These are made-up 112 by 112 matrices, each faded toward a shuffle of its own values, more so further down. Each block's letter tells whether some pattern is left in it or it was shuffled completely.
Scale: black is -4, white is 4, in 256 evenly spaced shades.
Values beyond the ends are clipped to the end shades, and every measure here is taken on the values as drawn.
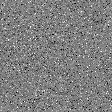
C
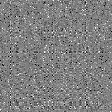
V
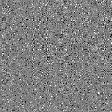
V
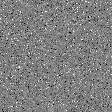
C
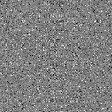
V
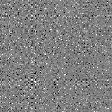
V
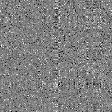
V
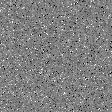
C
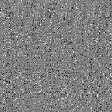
V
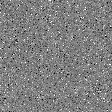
C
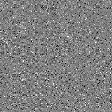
V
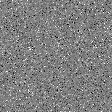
C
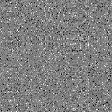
V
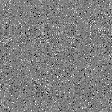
V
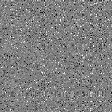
V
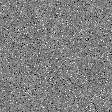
C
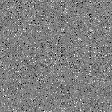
V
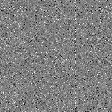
V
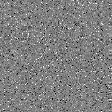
V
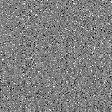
V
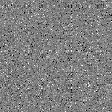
V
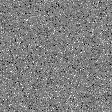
C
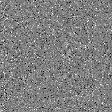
V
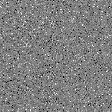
V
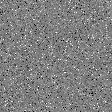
C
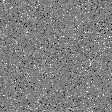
C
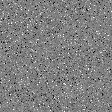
C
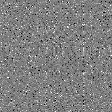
V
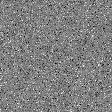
C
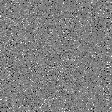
V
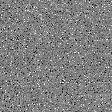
V
